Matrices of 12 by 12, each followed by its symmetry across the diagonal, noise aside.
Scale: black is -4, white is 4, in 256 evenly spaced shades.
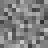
antisymmetric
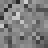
symmetric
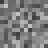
symmetric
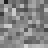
neither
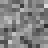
neither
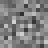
antisymmetric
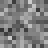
antisymmetric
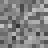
neither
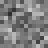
symmetric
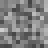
antisymmetric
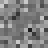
symmetric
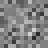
symmetric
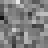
antisymmetric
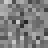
neither
